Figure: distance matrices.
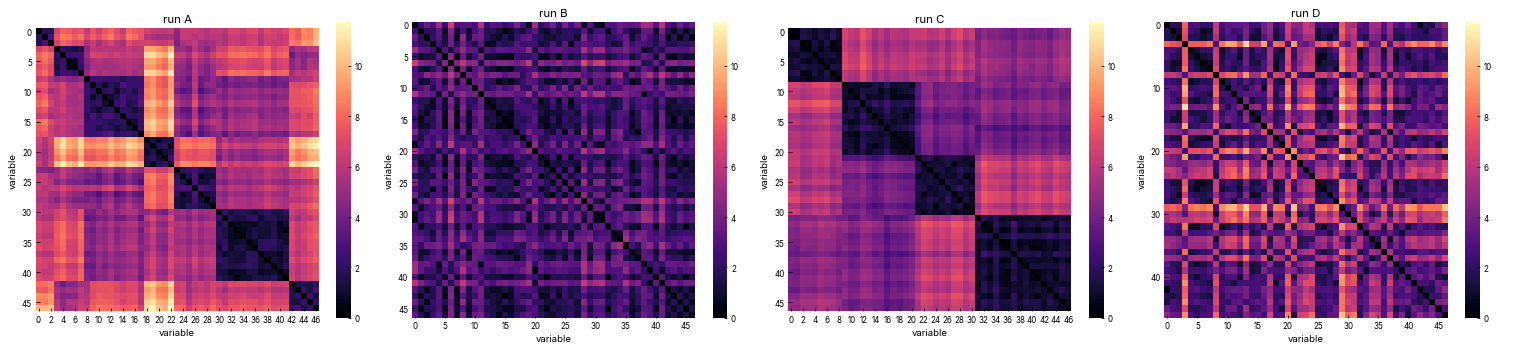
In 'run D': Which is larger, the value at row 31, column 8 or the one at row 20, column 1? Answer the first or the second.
the second
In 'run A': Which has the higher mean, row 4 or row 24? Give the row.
4
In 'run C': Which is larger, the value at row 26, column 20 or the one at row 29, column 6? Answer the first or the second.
the second
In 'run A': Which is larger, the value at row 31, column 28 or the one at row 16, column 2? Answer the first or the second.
the second
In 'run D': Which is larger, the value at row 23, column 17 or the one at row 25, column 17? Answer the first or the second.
the second
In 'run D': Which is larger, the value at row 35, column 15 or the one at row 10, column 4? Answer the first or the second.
the first
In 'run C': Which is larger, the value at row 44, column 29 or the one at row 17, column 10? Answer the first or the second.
the first
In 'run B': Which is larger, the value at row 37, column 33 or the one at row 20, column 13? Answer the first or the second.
the first
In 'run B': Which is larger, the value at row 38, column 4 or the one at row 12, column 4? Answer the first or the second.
the second
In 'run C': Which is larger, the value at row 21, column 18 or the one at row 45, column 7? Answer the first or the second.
the second
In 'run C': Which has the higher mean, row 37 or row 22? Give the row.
22
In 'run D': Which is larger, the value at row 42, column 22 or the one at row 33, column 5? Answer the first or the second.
the first
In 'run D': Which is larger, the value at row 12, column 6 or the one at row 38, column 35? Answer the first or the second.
the second
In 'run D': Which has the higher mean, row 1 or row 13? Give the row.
13
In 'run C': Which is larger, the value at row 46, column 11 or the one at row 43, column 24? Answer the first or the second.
the second
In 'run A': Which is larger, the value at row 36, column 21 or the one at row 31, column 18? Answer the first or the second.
the second
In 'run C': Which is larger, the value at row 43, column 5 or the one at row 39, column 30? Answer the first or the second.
the second
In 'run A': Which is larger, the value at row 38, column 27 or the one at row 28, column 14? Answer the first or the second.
the first
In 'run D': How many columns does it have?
47
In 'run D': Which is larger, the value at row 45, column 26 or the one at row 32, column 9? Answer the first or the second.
the first
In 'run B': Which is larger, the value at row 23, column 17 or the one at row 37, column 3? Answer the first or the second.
the second
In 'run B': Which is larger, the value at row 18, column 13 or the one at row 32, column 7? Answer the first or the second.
the first
